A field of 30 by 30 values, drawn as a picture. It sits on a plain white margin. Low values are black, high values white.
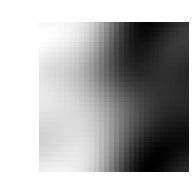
On average the colour sits 50% of the way up the scale. Values rise toward the left. There are no lone odd cells. The values fall into two levels. The bottom right is the ninth with the lowest average.
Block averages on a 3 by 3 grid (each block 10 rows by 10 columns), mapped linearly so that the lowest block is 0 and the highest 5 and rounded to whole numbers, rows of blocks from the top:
520 | 521 | 530
